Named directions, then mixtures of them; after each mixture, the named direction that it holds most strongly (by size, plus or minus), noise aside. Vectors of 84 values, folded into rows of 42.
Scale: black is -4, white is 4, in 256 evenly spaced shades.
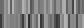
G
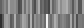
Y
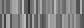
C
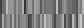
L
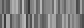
C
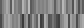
G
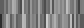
Y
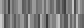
G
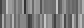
L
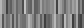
L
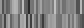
C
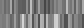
G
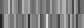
G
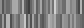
C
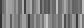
L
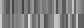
G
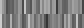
L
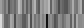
Y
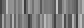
L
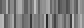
Y
